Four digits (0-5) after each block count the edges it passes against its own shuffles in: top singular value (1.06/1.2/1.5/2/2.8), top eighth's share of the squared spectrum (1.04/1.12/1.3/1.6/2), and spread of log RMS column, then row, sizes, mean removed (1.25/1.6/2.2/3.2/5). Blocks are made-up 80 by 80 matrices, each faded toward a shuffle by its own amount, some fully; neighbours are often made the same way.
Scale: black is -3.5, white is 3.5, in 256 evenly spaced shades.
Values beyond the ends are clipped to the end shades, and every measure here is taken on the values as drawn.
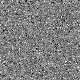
0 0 0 1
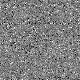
0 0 0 1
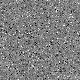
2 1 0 0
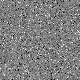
0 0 0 0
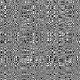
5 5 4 3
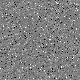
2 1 0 0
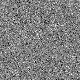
0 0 0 1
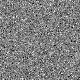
0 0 0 0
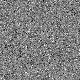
0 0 0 0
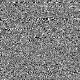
1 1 0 3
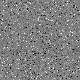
1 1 0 1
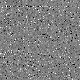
3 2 0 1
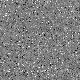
1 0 0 0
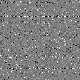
4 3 0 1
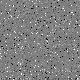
2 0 0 0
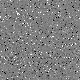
2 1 0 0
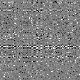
4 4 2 3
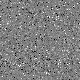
2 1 0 1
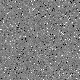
2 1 0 0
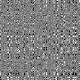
5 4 3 2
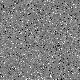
0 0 0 0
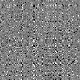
4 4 3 2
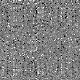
4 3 2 1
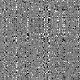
4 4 3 2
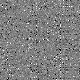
3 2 2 0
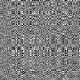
5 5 4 4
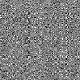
4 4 2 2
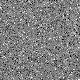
0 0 0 0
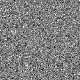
3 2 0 1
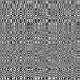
5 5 4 4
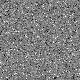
1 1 0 0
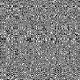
4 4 2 3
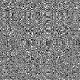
4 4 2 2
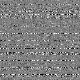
2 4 0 4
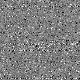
1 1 0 2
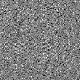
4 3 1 1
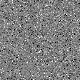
3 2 0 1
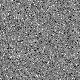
2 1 0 0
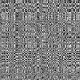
5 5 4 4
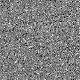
3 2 0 1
